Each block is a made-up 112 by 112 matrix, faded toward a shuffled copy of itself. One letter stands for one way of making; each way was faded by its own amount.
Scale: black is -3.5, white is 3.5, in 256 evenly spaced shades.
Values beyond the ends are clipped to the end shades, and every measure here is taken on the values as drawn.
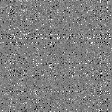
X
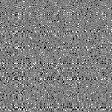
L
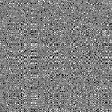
L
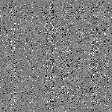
X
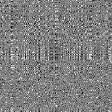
L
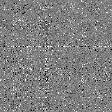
X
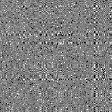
L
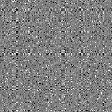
L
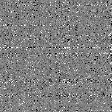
X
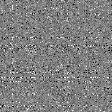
X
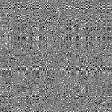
L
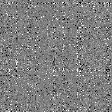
X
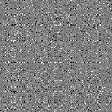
L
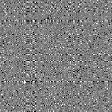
L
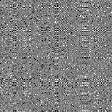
L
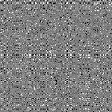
L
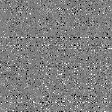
X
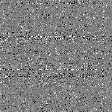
X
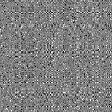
L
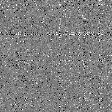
X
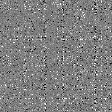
X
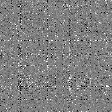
X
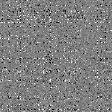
X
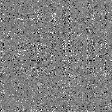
X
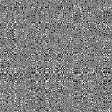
L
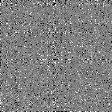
X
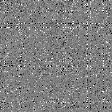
X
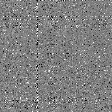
X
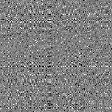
L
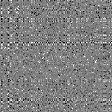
L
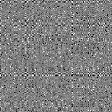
L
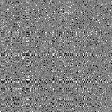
L
